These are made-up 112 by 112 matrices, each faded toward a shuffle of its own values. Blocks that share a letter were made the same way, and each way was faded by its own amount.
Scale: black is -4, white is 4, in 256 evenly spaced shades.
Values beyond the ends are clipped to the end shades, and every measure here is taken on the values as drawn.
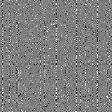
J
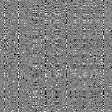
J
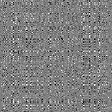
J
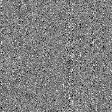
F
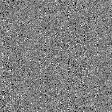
F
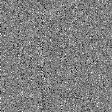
F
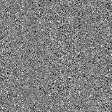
F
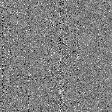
F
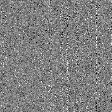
F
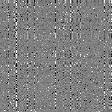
J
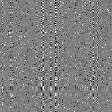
J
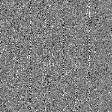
F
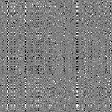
J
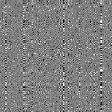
J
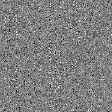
F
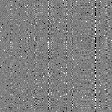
J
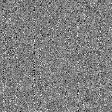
F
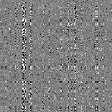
J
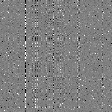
J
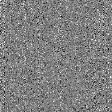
F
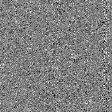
F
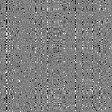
J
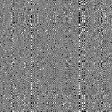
J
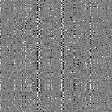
J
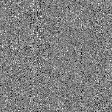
F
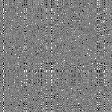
J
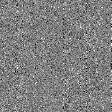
F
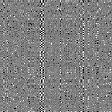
J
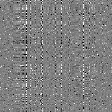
J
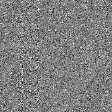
F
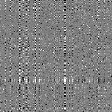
J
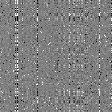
J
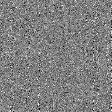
F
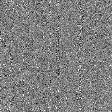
F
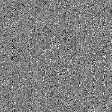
F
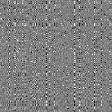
J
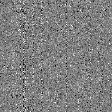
F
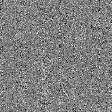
F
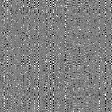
J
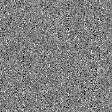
F
